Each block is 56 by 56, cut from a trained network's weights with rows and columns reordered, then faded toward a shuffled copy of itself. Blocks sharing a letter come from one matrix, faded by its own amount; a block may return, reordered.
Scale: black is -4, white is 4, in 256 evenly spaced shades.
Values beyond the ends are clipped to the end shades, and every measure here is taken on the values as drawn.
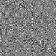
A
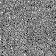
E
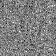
E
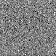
E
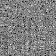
E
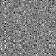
A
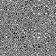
A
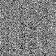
E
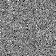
E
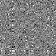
A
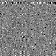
A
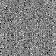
E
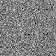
E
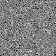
E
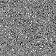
E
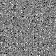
E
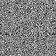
E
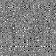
A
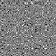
A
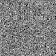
E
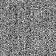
E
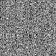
E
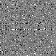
A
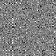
A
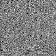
E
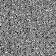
E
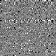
A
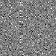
A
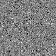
E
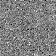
E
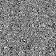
E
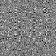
A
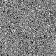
E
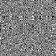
A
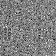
E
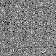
E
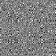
A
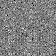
E
